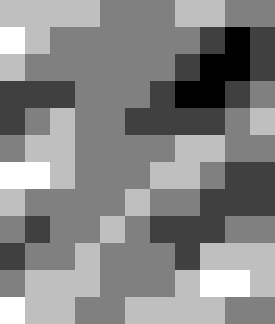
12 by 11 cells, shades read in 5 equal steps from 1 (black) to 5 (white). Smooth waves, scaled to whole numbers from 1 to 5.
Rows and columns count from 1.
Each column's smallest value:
2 2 2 3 3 2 2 1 1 1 2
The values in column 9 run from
1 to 5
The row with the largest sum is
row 11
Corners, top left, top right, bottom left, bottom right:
4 3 5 3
